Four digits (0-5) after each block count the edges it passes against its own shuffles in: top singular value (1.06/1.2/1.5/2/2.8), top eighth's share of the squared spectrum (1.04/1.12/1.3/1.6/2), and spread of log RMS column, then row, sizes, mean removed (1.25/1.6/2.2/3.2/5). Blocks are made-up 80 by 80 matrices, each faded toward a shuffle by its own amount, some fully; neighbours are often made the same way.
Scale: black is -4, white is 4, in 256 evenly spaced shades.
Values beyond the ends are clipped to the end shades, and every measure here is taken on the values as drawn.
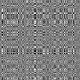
5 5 4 4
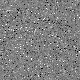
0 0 0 0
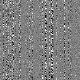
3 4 4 0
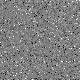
1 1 0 0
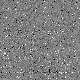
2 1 0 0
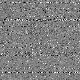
2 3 0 3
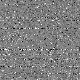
2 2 0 3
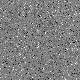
0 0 0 0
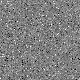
1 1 0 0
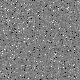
1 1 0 0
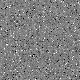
0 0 0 0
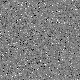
2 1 0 0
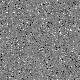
0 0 0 0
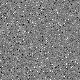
2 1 0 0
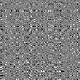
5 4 3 3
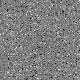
3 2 1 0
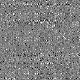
4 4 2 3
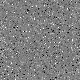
0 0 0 0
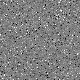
0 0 0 0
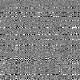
4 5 2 4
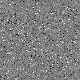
1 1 0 0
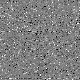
3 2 0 1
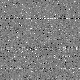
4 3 0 2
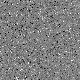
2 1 0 0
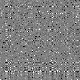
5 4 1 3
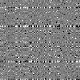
5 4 2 3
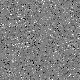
2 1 0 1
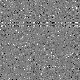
4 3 1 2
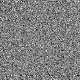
1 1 0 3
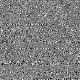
1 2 0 3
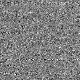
1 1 0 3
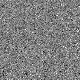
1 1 0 1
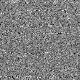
1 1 0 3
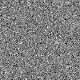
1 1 0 2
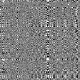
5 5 4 3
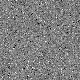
2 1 0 0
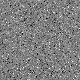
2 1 0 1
